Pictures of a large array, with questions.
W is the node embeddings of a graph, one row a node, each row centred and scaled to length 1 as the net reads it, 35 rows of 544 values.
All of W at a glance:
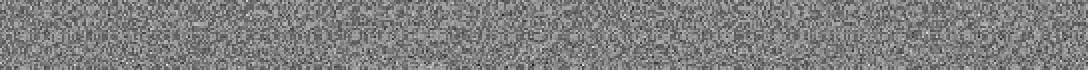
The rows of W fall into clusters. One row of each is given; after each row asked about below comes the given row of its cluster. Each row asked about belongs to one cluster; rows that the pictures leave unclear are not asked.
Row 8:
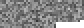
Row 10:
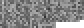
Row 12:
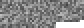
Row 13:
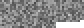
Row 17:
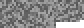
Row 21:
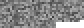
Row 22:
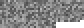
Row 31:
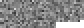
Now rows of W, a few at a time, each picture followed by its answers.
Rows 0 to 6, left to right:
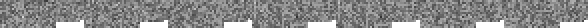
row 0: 22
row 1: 12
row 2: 17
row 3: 10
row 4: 10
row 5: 8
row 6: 13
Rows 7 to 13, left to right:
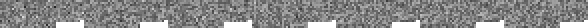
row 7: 22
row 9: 21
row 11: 12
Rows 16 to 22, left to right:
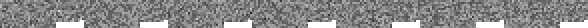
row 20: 8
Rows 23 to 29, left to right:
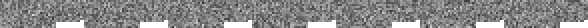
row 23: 13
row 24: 31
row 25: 31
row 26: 10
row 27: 21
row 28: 22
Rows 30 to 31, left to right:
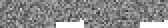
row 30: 17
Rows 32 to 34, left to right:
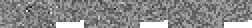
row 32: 13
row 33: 17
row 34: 17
